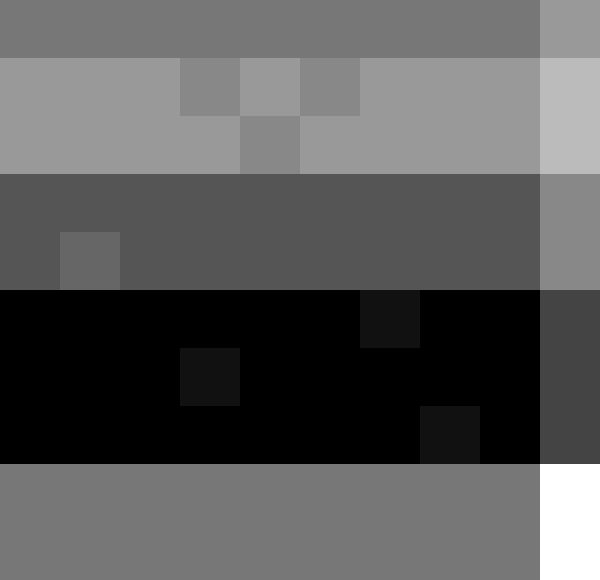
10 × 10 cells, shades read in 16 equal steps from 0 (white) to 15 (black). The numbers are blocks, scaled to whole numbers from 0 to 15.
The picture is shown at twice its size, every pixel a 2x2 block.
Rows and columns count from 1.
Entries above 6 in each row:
9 2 1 10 10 10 10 10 9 9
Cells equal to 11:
3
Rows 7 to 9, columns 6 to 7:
15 15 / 15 15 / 8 8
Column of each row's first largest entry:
1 4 5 1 1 1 1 1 1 1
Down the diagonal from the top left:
8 6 6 10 10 15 15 14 8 0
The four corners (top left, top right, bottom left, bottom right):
8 6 8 0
